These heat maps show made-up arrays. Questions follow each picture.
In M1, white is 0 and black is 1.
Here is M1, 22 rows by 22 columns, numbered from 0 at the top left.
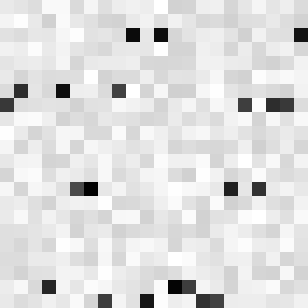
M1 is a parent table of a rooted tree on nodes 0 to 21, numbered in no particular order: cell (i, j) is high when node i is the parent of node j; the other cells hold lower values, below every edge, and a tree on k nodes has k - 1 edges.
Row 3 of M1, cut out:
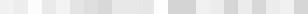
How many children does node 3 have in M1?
0
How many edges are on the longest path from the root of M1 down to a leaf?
6
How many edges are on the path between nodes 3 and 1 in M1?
4
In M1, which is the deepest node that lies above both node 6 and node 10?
21
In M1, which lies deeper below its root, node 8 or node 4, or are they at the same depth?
the same depth
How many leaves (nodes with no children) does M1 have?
16
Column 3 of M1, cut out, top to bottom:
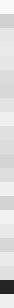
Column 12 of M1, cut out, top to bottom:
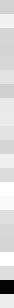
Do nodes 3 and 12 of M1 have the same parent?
yes
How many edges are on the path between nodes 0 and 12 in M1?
3
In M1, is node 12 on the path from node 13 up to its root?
no
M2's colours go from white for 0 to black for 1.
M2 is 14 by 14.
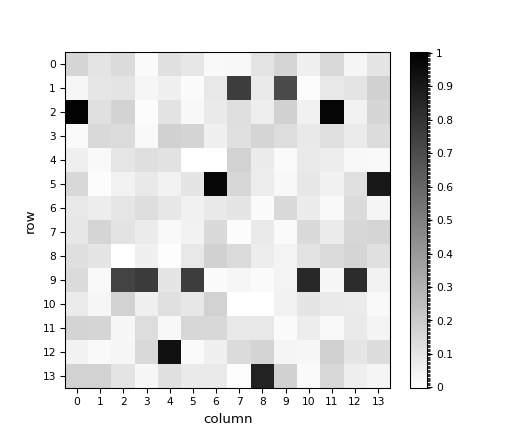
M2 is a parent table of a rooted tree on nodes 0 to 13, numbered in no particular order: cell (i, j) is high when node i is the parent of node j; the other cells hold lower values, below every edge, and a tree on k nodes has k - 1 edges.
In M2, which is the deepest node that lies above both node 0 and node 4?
9
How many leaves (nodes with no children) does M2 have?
8
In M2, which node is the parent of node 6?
5
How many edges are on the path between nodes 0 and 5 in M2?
3
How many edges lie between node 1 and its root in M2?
0
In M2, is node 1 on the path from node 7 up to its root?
yes
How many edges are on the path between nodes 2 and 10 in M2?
2
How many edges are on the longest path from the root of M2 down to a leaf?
4
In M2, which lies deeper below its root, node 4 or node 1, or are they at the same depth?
node 4
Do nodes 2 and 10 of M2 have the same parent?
yes
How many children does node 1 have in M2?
2
